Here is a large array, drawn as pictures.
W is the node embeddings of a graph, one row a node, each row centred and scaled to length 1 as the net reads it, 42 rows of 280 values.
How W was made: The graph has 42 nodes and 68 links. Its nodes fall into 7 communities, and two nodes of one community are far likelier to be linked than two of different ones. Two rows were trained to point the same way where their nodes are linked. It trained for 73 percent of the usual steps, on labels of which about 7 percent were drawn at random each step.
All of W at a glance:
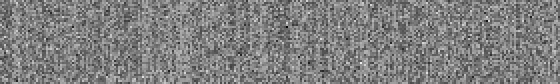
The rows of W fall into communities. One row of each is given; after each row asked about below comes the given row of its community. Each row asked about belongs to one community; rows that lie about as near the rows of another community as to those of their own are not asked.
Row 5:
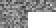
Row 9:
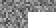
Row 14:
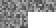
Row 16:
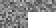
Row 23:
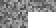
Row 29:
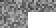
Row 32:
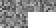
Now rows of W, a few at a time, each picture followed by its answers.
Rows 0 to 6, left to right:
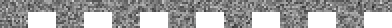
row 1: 23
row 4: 16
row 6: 29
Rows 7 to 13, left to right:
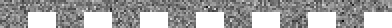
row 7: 5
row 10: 5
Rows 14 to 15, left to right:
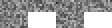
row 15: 23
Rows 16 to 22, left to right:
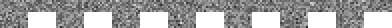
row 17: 29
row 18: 16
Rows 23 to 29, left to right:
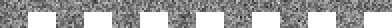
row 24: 14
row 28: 29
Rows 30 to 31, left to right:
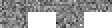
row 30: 9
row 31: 5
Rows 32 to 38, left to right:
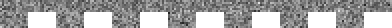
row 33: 29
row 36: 5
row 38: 32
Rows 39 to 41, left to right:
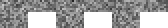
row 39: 16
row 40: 16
